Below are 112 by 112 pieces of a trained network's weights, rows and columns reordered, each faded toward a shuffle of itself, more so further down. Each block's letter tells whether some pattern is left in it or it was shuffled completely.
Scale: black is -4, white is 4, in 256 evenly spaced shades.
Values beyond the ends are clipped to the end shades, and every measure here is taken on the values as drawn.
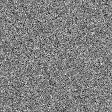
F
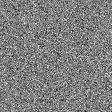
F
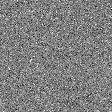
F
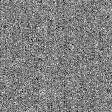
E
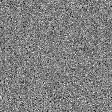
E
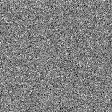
E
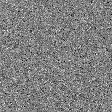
F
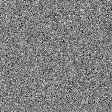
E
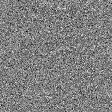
E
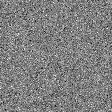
F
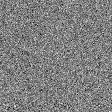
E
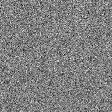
E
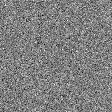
F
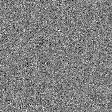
E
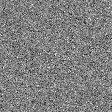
F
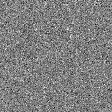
E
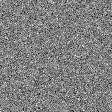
F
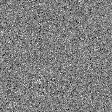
E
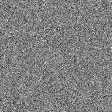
E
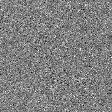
E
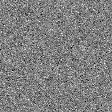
E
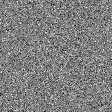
F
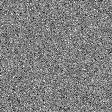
F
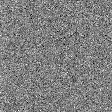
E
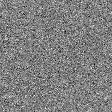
F
